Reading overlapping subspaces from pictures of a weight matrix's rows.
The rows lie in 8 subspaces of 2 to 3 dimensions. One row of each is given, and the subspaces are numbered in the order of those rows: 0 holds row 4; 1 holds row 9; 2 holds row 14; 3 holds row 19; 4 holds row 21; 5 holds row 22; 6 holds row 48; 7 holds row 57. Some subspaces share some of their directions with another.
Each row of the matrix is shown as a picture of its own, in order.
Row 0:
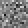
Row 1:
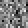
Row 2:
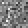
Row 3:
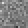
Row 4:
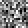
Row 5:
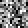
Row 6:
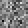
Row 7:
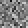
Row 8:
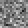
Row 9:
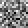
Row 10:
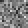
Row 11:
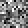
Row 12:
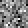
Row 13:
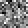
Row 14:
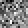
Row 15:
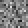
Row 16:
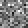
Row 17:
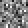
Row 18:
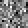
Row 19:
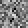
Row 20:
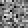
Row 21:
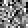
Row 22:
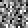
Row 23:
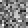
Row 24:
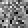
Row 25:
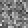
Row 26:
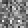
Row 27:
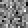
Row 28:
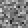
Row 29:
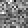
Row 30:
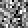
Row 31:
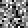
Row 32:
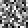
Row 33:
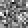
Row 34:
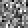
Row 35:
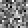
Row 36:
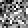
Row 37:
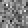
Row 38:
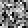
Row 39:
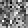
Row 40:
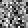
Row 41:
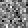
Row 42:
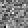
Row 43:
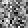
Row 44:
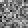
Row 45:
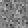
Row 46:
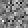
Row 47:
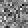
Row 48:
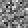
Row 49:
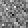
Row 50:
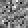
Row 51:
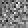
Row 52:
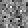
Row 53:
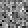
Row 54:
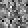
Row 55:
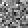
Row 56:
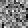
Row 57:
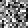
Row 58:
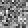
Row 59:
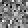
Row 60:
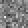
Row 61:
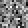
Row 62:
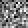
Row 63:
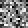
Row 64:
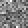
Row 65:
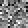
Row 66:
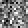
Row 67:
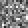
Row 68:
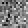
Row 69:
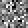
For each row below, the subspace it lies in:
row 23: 7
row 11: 2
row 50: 6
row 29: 2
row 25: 4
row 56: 7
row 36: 2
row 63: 1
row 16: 4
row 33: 0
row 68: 0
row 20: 5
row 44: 5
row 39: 3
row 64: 2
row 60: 5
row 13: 2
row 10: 5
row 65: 4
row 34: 1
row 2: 0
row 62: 0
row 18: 4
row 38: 4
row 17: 1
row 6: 6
